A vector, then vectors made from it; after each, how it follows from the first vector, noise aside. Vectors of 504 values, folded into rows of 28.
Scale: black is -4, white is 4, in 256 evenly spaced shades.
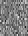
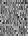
negated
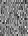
negated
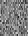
negated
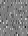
partly zeroed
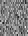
negated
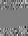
partly zeroed
